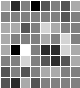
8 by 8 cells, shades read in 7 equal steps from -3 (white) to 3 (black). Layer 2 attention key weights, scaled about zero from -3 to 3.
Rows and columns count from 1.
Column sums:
-2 6 -4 4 0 2 -1 -3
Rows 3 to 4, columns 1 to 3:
-1 -1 1 / -1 0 0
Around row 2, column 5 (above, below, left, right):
1 -2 0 0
